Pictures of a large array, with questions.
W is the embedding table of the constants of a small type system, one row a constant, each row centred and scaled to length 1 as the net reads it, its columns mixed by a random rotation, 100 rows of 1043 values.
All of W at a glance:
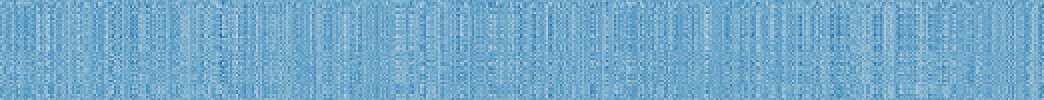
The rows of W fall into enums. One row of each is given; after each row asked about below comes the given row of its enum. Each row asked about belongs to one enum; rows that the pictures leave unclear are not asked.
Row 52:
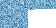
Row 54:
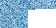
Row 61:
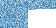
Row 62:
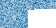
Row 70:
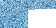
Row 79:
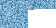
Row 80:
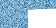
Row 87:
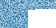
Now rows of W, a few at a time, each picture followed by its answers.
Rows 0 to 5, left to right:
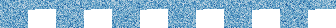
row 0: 87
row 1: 52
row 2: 70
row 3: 61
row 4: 61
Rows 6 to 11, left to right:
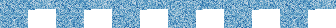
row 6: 54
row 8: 52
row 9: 79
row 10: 52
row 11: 54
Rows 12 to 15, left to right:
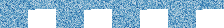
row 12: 54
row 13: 87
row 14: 52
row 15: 79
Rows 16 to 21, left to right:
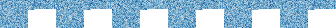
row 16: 79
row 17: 62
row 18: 54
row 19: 62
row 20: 80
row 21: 79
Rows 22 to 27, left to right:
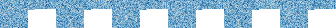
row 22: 80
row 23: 54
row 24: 62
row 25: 79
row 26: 54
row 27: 79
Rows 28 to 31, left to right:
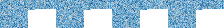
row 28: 52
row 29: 62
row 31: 79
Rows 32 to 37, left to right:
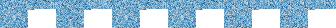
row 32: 62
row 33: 54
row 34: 62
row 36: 52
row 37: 52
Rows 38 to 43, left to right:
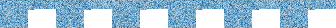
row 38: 79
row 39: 54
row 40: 70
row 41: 79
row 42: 54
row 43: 52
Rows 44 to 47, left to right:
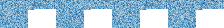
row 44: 79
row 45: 87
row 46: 79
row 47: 62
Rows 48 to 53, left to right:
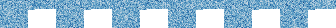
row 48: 79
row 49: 52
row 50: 62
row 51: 87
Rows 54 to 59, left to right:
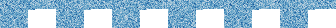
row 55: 87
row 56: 62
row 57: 70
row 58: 54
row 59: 87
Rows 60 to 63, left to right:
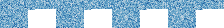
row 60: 52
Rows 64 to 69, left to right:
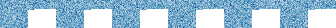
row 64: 62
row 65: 87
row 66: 52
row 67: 70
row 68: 54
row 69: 70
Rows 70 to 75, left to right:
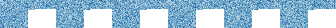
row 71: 62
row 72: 87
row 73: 70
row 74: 62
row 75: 79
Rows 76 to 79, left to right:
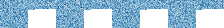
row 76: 87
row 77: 52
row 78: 87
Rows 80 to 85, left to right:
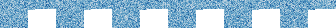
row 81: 70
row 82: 62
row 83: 87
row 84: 70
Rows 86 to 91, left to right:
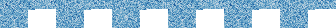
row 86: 54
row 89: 54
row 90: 54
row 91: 87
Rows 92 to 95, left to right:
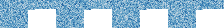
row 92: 87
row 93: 54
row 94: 62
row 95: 79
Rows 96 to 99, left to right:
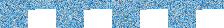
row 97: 62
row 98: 70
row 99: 79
